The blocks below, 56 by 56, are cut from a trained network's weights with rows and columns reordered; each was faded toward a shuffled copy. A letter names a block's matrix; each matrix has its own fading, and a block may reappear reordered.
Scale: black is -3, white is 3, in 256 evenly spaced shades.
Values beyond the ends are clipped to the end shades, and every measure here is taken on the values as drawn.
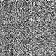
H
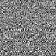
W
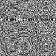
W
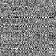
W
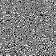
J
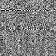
W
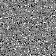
J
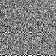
W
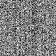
H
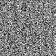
H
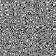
J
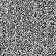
H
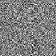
W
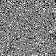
J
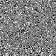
J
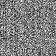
H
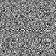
W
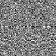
W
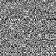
W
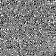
J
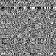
W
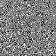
J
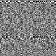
W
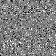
J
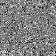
J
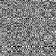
W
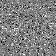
J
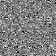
J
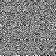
W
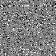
J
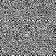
W
